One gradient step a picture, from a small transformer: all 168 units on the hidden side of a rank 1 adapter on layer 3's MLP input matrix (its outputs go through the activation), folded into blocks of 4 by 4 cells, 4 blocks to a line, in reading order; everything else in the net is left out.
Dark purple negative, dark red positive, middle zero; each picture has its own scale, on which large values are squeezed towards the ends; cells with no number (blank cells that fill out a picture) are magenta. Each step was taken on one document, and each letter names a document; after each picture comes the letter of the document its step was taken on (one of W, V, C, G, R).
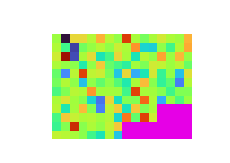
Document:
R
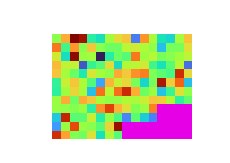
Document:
R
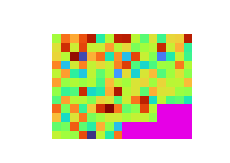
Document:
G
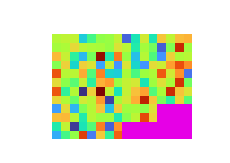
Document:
G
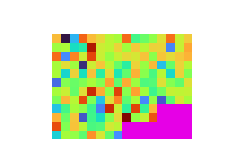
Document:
R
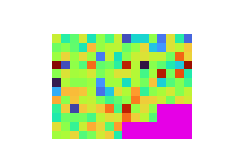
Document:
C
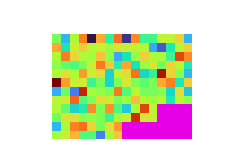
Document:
C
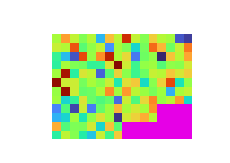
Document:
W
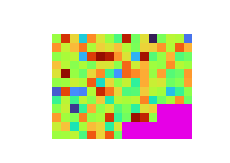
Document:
G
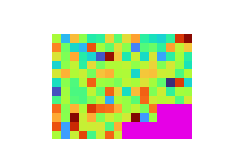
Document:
G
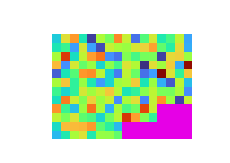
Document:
C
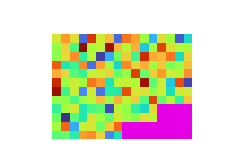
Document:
G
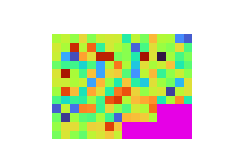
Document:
W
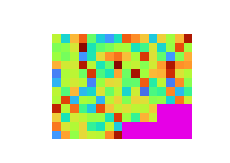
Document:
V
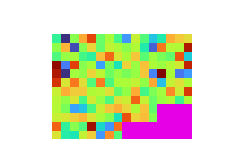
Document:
C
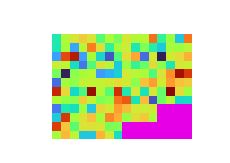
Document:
W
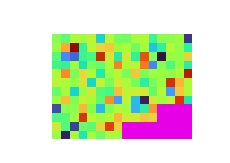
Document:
W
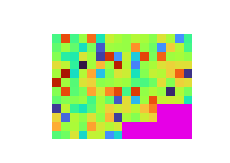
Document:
W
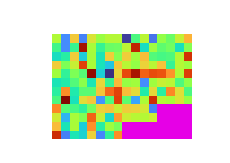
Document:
V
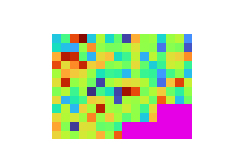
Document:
R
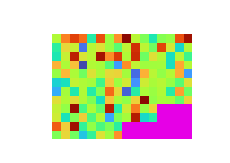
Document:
G
